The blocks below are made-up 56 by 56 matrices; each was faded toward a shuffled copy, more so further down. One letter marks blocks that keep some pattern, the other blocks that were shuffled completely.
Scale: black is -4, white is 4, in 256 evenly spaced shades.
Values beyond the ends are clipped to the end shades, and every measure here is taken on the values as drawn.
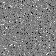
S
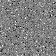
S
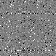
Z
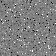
S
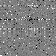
Z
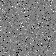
S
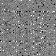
Z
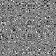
Z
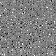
Z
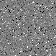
S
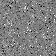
S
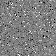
S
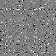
Z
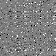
Z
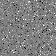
S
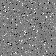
S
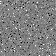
S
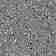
S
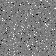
S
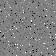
S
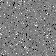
S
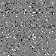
Z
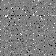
Z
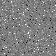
S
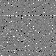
Z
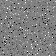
S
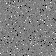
S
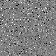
Z
